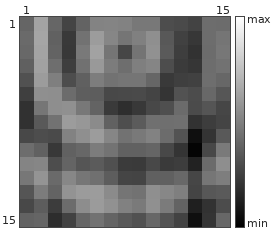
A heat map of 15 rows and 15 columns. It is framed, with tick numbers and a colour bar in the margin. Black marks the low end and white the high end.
Average level on the scale: 40%. Ninth with the lowest average: middle right. Rings: centred on the top middle. Histogram: bell-shaped.
